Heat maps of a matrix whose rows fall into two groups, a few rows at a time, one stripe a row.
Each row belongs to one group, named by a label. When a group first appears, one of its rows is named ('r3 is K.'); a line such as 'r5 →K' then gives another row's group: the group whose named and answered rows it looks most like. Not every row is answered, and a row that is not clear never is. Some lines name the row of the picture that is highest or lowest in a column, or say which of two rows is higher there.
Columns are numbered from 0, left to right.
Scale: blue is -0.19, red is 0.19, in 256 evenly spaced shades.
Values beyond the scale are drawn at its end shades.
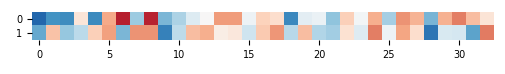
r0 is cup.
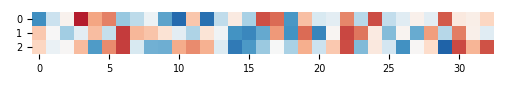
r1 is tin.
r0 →cup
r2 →tin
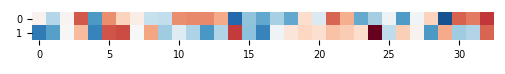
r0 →tin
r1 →cup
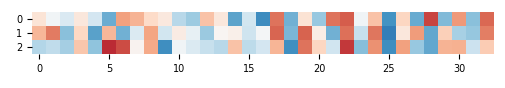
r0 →tin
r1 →cup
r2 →cup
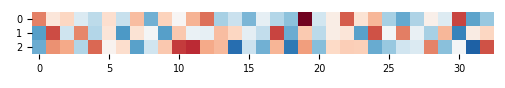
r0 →tin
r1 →cup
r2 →tin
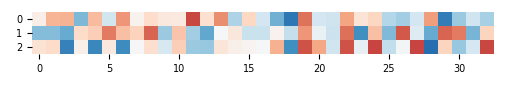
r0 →tin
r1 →cup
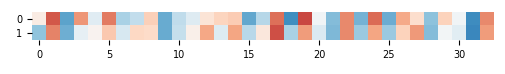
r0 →cup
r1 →cup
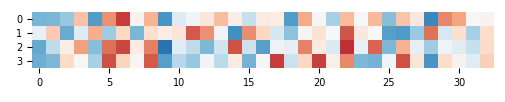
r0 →cup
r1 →tin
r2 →cup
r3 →cup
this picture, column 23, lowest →3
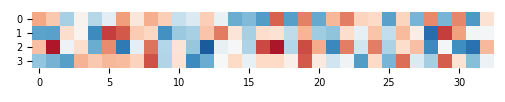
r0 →tin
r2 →cup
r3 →cup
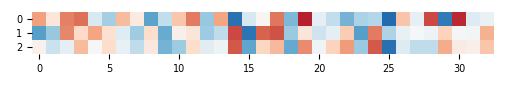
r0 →tin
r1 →cup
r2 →cup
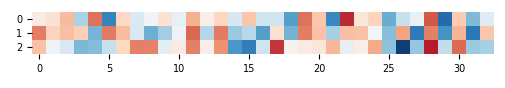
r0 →tin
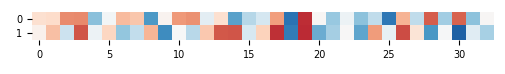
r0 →tin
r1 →cup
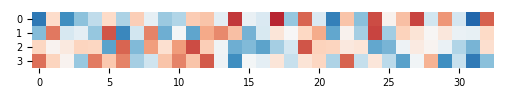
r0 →cup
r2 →tin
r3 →tin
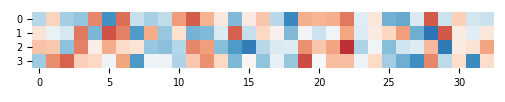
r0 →tin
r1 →cup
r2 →tin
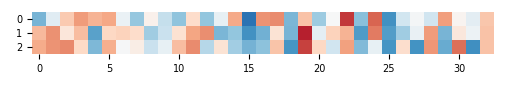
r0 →cup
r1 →tin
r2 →tin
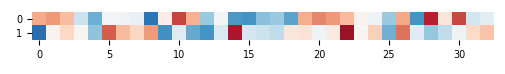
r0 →tin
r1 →cup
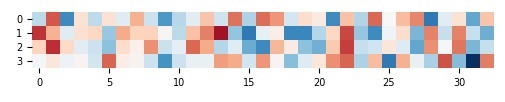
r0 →cup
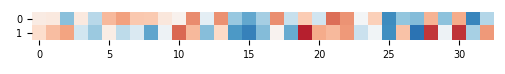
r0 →tin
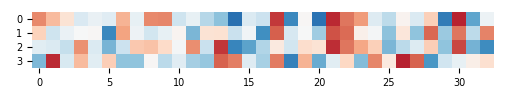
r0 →tin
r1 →tin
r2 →tin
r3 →cup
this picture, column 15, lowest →2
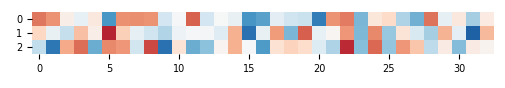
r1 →cup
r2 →cup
